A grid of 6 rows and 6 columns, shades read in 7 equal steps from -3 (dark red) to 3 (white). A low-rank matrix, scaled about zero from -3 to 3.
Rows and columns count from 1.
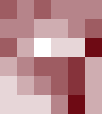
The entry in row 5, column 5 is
-2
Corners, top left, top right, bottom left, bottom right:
-1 0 2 1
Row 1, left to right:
-1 0 -1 0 0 0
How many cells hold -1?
7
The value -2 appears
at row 4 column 5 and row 5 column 5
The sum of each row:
-2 1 4 -2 1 4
